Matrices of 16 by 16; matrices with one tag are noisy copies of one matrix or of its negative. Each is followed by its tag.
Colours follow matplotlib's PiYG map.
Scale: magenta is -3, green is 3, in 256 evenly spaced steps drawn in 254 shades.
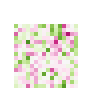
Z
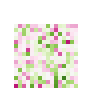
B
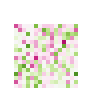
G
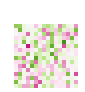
G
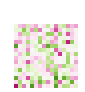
B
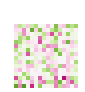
B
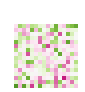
B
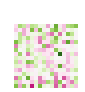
B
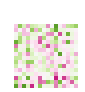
B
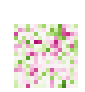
Z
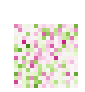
G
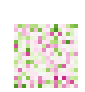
B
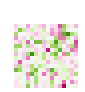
Z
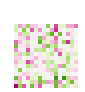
B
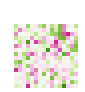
Z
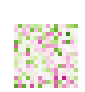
B
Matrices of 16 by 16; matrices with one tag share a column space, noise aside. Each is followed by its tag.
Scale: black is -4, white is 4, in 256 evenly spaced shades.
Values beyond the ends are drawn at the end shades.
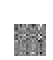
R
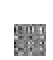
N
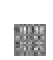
N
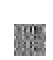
N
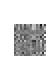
R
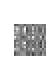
N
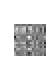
N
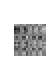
N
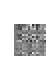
R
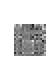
R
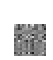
R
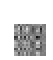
N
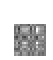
N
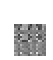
R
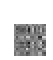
N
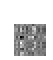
N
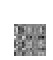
N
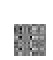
N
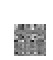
R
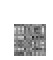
N
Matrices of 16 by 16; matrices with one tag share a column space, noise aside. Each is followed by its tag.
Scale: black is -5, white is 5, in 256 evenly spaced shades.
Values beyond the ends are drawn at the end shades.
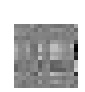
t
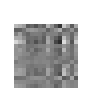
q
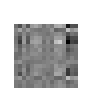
q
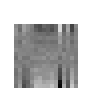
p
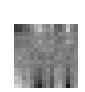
p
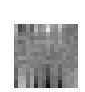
p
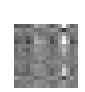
q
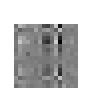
q
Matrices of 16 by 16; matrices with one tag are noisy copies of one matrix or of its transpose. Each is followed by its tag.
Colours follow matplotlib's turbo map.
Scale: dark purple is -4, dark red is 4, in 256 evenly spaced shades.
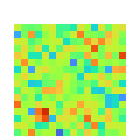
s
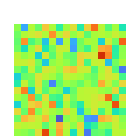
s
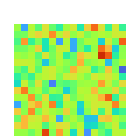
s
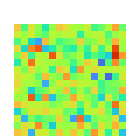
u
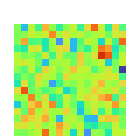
s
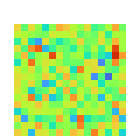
u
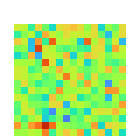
u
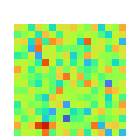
u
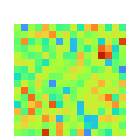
s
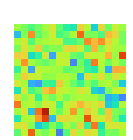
s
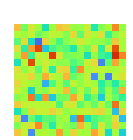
u
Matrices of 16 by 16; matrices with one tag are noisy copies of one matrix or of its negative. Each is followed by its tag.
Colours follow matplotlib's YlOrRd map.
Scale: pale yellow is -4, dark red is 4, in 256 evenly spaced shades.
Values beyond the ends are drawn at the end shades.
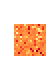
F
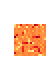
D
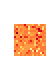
F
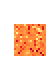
F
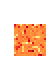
D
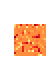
D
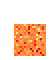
F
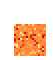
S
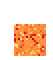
S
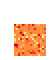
S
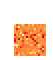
S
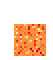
F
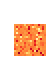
F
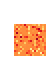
F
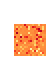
F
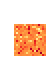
F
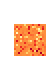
F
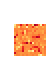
D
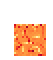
D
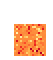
F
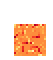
D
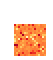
S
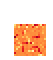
D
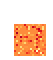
F
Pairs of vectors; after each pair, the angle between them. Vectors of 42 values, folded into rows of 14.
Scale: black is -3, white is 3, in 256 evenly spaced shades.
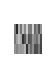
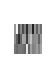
nearly opposite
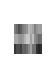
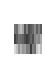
nearly opposite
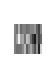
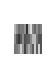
partly opposed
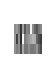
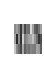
nearly parallel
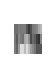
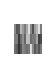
orthogonal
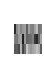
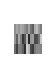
partly aligned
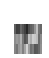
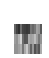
nearly parallel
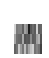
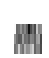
nearly parallel
